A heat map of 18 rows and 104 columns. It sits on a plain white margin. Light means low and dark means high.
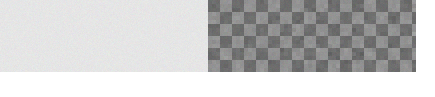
It is made of 1 by 2 panels. Panel 1,1: very low, flat. Panel 1,2: middling, checkered.
